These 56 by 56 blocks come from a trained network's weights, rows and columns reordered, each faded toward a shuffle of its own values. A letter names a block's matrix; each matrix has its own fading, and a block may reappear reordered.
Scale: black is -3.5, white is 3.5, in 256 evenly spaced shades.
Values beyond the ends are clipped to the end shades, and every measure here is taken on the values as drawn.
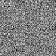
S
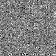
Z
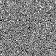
Z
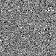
Z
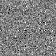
Z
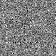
Z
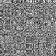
S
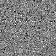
Z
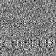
S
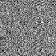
S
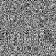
S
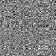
S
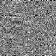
S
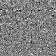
Z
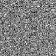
Z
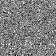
Z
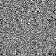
S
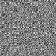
S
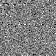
Z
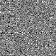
Z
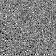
Z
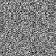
S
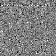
Z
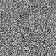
S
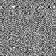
S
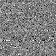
Z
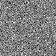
Z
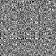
S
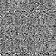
S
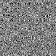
S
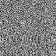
S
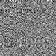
S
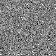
Z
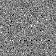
Z
